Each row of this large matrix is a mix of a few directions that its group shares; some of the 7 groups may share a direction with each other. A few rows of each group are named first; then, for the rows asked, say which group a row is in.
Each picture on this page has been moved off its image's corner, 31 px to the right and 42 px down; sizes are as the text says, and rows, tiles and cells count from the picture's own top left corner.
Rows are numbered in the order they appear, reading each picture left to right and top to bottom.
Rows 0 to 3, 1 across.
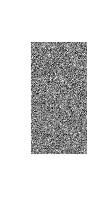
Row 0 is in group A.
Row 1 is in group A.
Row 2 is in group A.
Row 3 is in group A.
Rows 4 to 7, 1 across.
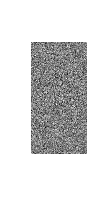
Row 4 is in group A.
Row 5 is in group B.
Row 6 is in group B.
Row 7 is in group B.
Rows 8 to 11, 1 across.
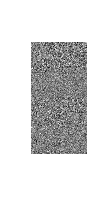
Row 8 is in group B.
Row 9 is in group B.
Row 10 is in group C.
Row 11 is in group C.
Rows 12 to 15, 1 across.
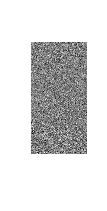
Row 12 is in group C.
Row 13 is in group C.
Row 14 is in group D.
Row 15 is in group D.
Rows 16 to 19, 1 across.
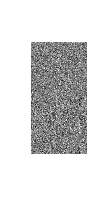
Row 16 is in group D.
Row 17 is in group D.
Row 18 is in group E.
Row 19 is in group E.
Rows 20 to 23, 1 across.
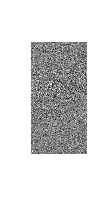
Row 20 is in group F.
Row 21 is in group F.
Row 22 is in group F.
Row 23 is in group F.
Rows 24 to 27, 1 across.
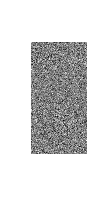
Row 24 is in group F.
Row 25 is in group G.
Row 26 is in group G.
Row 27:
D
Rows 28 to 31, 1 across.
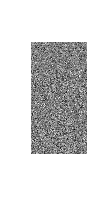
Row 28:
G
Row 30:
G
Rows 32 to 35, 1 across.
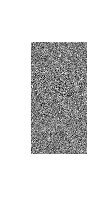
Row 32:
D
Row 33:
G
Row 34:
D
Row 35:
A
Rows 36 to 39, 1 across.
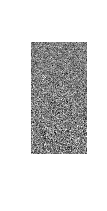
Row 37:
B
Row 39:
B
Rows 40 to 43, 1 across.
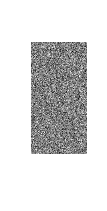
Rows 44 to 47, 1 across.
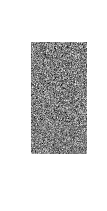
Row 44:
B
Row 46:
F
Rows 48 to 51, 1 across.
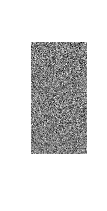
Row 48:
E
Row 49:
B
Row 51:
B
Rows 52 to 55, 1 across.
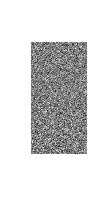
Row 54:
E
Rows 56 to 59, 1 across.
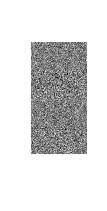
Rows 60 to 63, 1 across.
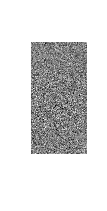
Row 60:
B
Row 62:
A
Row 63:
B
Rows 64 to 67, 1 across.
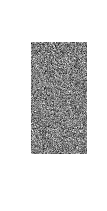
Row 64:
A
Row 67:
B
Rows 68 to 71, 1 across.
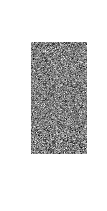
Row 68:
F
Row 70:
G
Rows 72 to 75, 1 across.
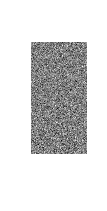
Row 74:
A
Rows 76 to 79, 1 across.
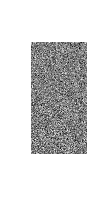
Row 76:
E
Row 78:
D
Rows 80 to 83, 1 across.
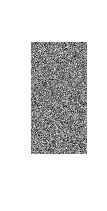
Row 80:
A
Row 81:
E
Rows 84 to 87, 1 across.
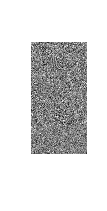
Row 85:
A
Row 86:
G
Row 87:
C
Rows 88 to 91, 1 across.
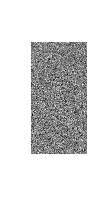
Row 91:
D
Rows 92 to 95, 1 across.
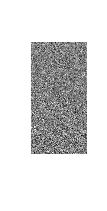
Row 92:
A
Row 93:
C
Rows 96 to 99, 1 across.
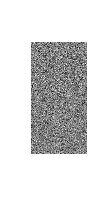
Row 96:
E
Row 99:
C
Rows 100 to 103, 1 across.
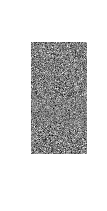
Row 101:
G
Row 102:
A
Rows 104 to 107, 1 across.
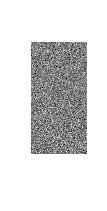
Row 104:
A
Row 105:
C
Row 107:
F
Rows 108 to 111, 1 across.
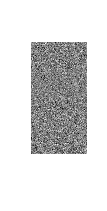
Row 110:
A
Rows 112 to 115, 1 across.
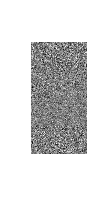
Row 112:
B
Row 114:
G
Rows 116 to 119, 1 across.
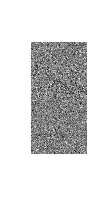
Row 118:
B
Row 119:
A
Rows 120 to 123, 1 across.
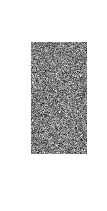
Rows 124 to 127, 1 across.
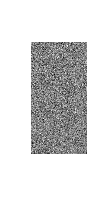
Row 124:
B
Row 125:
A
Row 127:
C
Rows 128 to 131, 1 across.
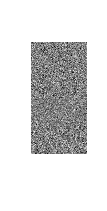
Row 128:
D
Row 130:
F
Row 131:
F
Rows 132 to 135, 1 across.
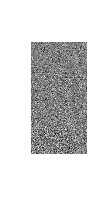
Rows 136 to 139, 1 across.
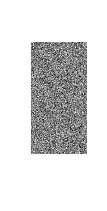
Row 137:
D
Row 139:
E
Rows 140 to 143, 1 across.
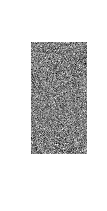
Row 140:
F
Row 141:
B
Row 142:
A
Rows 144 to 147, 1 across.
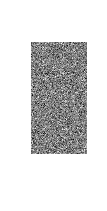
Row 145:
F
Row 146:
G
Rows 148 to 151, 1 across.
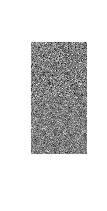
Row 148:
D
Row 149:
A
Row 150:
G
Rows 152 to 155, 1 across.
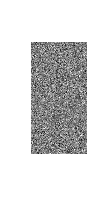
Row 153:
E
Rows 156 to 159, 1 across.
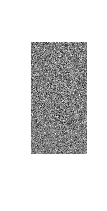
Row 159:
A
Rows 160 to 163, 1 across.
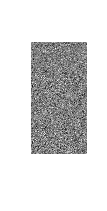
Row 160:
F
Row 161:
A
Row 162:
E
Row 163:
A
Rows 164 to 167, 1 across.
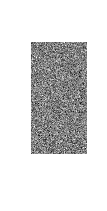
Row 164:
C
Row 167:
E
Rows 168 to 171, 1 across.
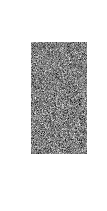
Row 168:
A
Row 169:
B
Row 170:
E
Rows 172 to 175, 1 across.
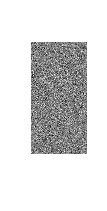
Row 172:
C
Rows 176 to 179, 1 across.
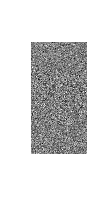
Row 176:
F
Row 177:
E
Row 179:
C
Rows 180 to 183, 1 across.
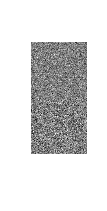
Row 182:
G
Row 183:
D
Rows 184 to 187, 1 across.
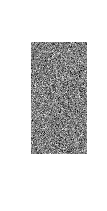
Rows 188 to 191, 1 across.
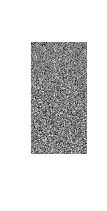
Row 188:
C
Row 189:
B
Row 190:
E
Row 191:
E
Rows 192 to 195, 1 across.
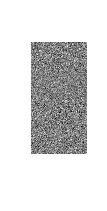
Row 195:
A
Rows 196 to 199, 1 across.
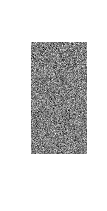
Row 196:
B
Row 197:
A
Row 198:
A
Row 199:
A
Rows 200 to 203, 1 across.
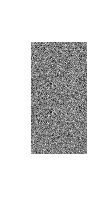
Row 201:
F
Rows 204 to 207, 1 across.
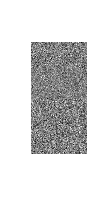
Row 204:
A
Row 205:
D
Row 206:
B
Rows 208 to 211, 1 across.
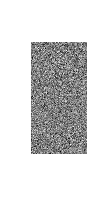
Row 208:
A
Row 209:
B
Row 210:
D
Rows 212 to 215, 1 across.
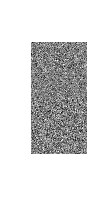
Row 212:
G
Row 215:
B
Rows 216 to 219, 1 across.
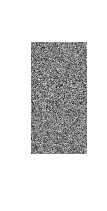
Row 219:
G
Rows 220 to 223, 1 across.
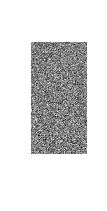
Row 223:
E
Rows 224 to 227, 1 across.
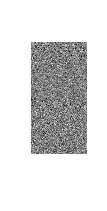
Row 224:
G
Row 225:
G
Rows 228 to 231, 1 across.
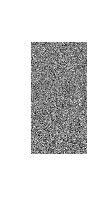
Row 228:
B
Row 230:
E
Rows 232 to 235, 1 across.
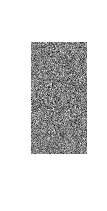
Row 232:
A
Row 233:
F
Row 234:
A
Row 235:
A
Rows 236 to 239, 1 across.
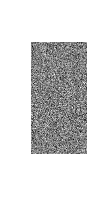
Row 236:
B
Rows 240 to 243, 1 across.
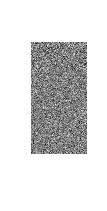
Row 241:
G
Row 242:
F
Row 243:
F
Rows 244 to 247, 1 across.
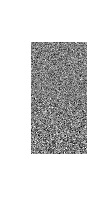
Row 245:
B
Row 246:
E
